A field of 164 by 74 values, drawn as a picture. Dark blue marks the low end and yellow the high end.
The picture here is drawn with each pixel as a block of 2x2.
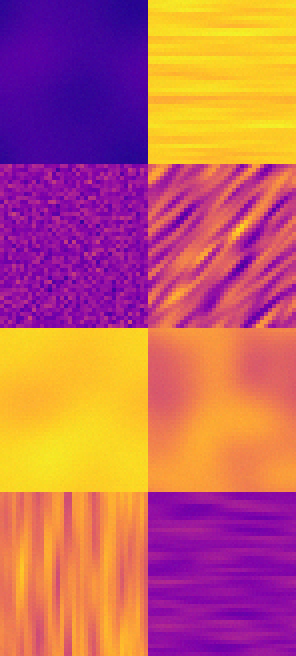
It is made of 4 by 2 panels. Panel 1,1: very low, smooth, faint in contrast. Panel 1,2: very high, streaked across, faint in contrast. Panel 2,1: low, fine-grained. Panel 2,2: middling, slanting up to the right, strong in contrast. Panel 3,1: very high, smooth, faint in contrast. Panel 3,2: high, smooth. Panel 4,1: high, streaked downward. Panel 4,2: low, streaked across, faint in contrast.
